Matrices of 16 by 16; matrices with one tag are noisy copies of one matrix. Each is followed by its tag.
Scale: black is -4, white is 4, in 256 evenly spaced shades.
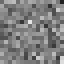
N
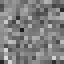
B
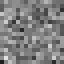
B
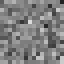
N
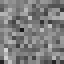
B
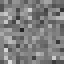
B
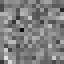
B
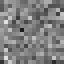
B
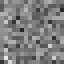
B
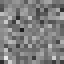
B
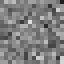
N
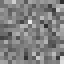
N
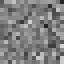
N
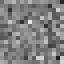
N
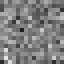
B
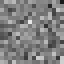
N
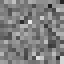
N
